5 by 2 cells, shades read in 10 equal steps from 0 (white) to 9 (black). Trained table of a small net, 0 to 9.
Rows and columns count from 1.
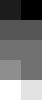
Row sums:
17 12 10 9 1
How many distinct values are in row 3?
1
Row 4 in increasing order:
4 5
